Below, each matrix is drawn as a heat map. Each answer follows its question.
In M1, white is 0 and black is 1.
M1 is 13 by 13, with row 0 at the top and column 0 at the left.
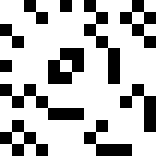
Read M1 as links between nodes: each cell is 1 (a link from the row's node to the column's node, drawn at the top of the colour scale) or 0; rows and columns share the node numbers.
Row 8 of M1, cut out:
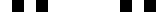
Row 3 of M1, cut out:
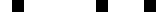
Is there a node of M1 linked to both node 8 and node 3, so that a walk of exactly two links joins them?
yes
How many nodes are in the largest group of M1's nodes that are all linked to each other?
4
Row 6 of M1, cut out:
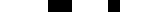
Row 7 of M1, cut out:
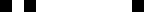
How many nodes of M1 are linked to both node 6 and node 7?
0
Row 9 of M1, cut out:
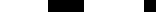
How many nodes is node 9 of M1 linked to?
4
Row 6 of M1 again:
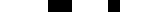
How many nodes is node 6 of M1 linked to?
3
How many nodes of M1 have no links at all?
0
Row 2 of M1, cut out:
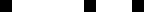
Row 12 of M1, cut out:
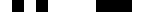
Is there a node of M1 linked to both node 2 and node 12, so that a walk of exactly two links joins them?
no
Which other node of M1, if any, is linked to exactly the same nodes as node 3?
node 10
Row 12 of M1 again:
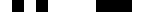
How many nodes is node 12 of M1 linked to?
5
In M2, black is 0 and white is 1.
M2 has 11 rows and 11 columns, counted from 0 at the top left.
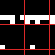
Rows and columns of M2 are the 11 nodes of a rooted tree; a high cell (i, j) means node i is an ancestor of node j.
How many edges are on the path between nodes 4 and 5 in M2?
1
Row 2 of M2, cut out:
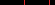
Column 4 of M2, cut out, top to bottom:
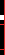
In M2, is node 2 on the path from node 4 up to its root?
no
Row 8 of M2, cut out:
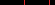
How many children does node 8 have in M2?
0
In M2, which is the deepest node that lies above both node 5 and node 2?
4
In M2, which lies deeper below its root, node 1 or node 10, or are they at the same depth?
node 10
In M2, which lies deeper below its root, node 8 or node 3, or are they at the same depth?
node 8
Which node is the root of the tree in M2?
3
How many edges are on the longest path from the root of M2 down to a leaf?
2
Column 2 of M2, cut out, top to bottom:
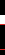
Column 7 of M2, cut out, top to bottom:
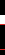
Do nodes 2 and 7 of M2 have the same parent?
yes
